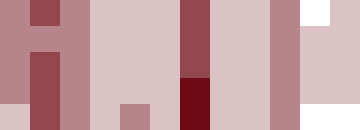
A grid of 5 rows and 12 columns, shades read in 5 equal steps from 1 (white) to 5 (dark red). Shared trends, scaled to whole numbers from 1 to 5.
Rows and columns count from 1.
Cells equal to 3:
16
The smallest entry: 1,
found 3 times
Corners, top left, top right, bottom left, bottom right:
3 2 2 1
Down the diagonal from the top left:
3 3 3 2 3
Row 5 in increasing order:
1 1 2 2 2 2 2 3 3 3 4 5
